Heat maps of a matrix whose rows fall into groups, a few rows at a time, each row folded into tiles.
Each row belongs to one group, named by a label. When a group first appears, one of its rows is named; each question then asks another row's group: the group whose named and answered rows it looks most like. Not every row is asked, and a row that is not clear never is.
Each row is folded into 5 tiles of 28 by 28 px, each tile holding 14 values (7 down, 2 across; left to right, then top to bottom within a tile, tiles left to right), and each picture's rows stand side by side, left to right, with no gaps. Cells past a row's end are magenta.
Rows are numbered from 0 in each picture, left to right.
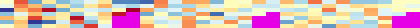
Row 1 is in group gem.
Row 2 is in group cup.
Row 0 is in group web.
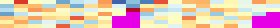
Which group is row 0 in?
web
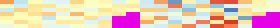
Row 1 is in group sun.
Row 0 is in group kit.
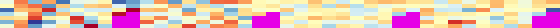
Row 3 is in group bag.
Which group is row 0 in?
web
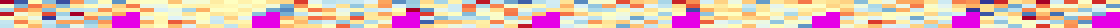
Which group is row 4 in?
bag
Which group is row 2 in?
web
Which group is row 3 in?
cup
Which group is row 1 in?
bag
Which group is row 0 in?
kit
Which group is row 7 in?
gem
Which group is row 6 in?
bag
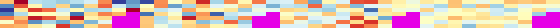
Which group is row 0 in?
web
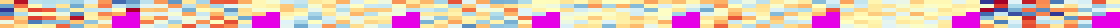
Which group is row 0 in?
web
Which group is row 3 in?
cup
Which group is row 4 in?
sun
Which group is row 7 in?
gem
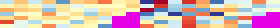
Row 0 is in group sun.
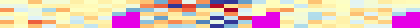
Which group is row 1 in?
cup
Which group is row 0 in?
bag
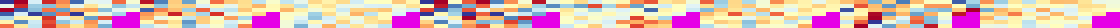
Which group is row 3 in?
gem
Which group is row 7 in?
kit
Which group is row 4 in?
sun
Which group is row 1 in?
kit
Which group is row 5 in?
kit
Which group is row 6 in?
web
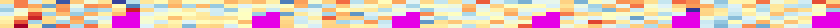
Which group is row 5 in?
bag
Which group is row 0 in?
web
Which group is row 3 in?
cup
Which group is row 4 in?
bag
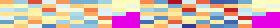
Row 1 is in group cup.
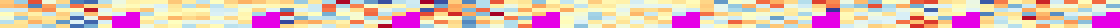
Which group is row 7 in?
gem
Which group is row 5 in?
bag
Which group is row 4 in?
bag
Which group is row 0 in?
cup
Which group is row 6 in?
sun
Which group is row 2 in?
cup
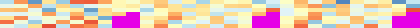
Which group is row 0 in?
sun
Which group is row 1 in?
web
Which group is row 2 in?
web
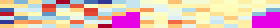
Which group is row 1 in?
bag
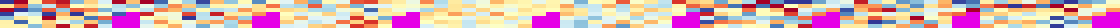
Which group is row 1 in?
kit
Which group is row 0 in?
gem
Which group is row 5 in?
cup
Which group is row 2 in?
sun
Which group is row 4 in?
bag
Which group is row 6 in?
web
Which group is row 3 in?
kit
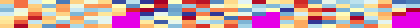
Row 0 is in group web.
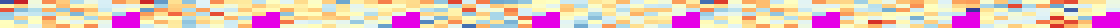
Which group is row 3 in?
cup
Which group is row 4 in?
bag
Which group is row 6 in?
bag
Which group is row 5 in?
gem
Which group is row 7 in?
sun
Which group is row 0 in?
gem
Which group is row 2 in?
sun
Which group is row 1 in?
kit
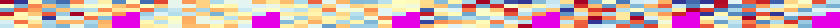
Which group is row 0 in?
kit
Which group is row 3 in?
cup
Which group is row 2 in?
cup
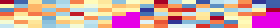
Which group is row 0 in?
kit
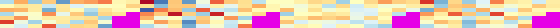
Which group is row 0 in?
sun
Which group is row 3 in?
kit
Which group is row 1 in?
kit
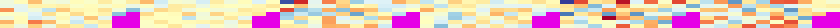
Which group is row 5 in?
sun
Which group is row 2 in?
gem
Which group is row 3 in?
bag
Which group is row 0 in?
bag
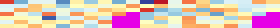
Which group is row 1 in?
gem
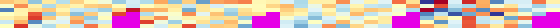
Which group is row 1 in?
sun
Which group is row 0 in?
web
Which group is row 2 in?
bag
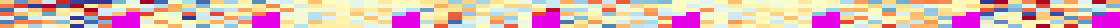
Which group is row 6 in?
sun
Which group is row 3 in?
web
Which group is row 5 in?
bag
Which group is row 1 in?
kit
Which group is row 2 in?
bag
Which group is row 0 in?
cup
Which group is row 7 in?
gem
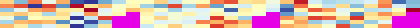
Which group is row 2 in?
web
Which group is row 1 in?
sun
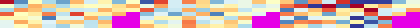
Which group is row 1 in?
gem
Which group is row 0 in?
kit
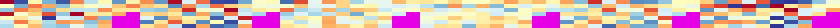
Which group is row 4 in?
cup
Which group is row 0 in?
kit
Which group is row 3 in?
sun
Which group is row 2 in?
gem
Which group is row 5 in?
cup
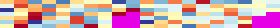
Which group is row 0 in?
web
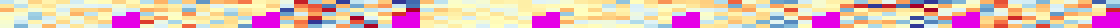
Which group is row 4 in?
sun
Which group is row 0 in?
bag
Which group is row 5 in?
cup
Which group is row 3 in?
kit
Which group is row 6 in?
cup
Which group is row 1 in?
sun
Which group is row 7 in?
web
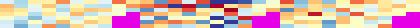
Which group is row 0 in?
bag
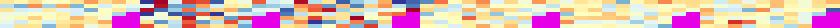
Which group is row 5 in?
bag
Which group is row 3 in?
gem
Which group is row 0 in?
sun
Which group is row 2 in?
web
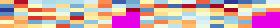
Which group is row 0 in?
web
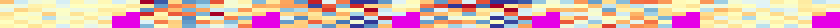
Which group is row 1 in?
kit
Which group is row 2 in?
cup
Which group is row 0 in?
kit
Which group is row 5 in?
kit
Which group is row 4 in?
sun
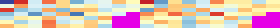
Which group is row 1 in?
kit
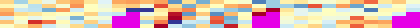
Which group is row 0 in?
bag
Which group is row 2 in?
sun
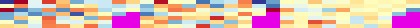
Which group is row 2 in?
bag
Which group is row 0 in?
gem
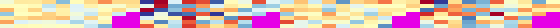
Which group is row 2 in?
sun
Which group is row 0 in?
sun
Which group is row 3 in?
kit
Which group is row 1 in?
gem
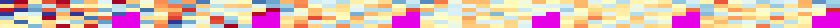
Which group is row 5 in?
web
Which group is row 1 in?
web
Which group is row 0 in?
gem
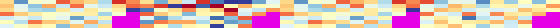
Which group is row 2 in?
bag
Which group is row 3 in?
kit
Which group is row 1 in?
cup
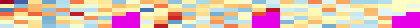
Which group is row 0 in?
kit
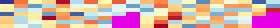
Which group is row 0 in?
gem
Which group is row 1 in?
web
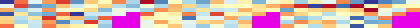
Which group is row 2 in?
cup
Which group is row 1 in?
kit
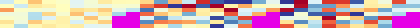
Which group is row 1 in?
cup
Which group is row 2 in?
gem
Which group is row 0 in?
bag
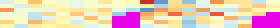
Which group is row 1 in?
kit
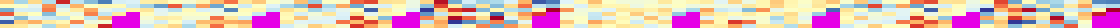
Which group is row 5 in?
bag
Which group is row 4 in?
bag
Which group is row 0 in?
cup
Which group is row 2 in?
sun
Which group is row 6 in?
sun
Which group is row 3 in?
web
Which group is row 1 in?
sun
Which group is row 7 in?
web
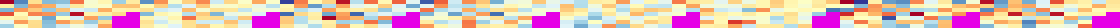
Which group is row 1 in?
gem
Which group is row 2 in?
gem
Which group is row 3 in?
gem
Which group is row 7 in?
kit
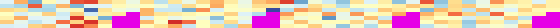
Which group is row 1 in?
bag
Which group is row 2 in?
kit
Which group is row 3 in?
kit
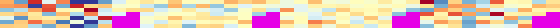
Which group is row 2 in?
bag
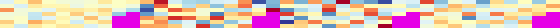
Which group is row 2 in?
cup
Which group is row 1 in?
web
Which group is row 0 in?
bag
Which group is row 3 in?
kit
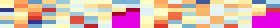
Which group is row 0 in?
web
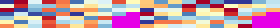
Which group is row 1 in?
cup
